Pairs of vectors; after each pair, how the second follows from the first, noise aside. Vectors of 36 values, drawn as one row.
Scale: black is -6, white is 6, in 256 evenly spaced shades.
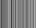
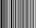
scaled up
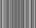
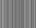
shrunk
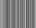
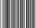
scaled up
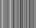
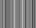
wrapped around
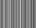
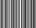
scaled up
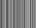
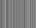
shrunk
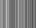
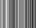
scaled up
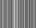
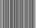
wrapped around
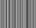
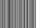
wrapped around
